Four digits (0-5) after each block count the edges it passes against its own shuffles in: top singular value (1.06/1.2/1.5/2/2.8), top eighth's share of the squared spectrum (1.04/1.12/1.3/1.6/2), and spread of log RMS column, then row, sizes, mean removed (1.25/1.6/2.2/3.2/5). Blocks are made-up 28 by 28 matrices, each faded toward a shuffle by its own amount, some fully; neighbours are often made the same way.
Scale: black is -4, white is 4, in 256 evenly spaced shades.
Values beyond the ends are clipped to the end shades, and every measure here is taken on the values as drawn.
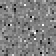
0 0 0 0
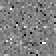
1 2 0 0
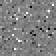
0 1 0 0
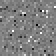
0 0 0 0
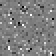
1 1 0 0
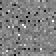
2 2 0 1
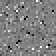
0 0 0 0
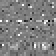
2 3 0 1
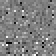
2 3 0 1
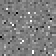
0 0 0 0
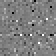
2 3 0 0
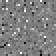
0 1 0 0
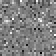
2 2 1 0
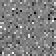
2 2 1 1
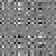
4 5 2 2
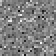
2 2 0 1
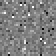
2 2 0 0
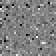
2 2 0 0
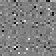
3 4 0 1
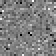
0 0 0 0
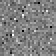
1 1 0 0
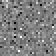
1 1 0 0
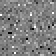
0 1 0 0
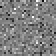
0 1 1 0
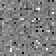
1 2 0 1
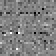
2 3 1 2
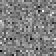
1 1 0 1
